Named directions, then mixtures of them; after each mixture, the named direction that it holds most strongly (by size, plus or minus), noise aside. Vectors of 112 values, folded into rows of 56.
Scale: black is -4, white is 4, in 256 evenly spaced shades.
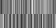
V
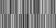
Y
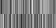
V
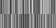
Y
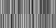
Y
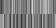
V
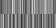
V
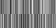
Y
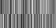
V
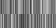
Y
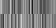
V
